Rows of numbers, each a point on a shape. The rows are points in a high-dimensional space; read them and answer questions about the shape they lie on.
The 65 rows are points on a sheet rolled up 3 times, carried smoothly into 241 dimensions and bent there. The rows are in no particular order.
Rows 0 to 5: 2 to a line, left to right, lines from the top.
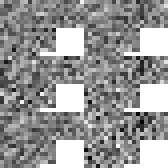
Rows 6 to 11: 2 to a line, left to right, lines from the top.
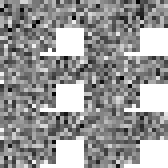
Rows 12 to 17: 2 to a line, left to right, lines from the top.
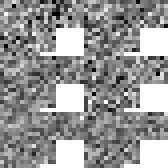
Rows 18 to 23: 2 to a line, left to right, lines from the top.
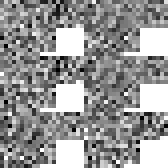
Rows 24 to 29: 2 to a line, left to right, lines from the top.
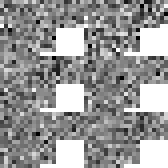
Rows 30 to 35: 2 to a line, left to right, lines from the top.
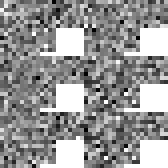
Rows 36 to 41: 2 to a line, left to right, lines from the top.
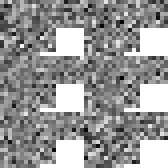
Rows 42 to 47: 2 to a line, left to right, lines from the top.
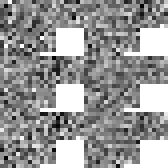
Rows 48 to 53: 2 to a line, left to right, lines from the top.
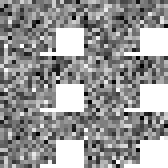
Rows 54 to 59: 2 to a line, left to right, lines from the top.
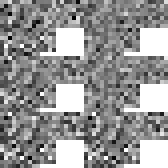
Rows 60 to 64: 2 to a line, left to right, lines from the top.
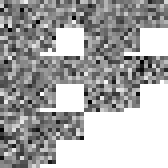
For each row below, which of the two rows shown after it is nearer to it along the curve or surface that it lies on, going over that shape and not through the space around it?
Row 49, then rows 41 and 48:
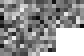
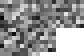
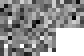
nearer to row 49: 41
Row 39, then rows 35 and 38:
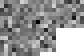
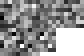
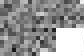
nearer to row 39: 38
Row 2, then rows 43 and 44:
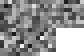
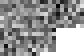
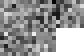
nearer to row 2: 44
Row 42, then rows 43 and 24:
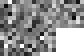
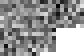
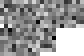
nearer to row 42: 24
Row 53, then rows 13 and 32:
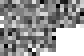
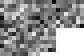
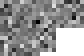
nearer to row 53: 13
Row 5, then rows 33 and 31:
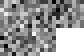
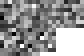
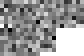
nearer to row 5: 33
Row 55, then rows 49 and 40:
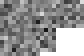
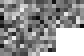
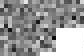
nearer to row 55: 40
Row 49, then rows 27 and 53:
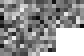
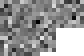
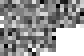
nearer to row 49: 53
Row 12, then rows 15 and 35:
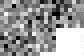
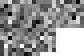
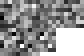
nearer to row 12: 35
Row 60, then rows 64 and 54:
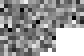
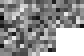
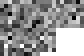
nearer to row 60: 54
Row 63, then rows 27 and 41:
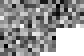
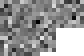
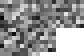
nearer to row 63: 41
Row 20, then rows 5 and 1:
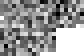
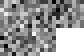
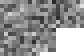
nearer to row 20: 5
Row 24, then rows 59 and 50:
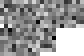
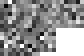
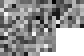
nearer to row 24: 59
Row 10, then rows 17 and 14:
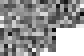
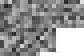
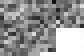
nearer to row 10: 14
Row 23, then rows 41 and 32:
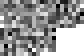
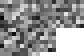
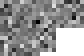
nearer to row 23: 41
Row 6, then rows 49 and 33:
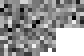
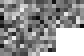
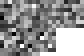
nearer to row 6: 33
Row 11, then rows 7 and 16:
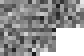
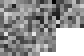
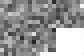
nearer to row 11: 16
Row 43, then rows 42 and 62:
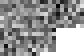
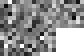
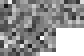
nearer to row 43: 62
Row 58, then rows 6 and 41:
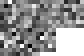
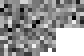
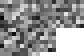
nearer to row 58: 41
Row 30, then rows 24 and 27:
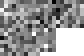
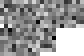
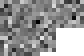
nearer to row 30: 24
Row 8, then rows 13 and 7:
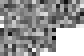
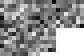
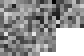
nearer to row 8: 7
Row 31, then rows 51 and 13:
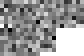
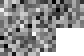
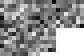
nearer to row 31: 13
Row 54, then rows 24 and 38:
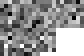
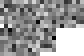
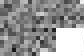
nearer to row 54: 24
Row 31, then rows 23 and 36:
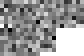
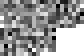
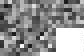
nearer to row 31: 36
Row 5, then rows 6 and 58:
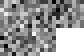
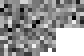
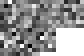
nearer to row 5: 58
